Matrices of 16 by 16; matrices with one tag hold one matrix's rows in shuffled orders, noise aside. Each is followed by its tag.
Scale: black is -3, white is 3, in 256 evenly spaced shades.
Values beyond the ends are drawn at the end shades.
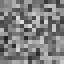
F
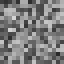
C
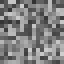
C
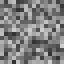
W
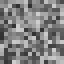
F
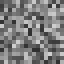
F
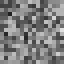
C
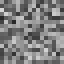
F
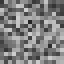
F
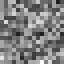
W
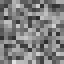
F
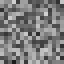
W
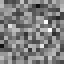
W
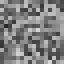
F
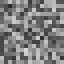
F
